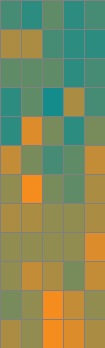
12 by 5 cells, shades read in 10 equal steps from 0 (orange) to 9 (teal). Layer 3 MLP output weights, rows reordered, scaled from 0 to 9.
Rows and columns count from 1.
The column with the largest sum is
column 4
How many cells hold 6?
7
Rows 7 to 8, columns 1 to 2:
4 0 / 3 3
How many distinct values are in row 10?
4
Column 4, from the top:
8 8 8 3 8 6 6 4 4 5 2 1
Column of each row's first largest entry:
2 4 4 3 1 3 4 3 1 4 1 2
